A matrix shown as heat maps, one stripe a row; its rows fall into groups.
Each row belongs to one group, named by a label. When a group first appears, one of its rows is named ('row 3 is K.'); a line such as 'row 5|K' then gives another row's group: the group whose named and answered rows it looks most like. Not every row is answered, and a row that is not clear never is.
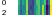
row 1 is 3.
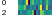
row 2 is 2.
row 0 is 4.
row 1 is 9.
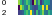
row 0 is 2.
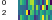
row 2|4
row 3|2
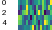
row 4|4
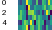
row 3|9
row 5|4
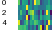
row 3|4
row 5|9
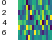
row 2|4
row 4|9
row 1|4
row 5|2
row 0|9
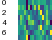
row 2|9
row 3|2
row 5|9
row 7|4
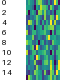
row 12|3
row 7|9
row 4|2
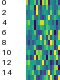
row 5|9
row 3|9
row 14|9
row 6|3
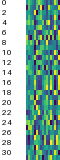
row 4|9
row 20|3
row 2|4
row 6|3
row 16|3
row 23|3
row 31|2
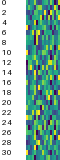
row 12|2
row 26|4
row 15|3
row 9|3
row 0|3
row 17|4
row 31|9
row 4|4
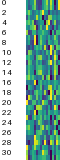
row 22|4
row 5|4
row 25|9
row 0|3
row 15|9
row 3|2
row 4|9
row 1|3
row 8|4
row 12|2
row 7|4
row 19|2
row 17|2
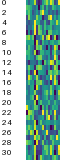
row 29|3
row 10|4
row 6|4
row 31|4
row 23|9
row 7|9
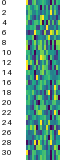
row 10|9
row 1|2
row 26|3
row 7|9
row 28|4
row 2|2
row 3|9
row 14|9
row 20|4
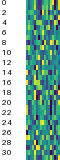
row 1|3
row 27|9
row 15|4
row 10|2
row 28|4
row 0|3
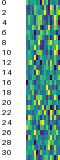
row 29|9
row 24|9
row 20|4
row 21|9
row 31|3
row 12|2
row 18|9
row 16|2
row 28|9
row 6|9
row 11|4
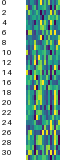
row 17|4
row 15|4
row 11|4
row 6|2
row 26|2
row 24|3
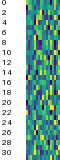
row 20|2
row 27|9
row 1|2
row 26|4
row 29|3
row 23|3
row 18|3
